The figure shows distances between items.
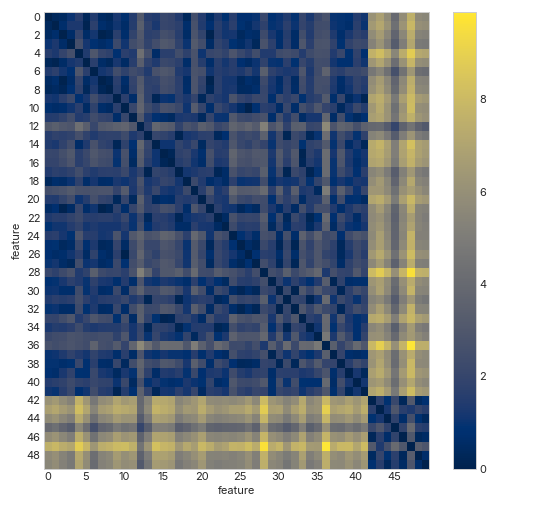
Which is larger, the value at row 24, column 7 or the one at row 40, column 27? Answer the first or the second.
the second
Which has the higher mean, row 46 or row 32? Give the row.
46
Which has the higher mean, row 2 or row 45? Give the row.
45
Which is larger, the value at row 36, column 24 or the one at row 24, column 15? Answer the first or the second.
the second
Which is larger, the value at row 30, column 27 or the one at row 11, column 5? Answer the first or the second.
the second
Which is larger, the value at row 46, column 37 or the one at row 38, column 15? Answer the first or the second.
the first
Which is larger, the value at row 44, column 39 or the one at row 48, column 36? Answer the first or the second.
the second
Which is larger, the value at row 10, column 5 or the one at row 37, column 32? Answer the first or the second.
the second
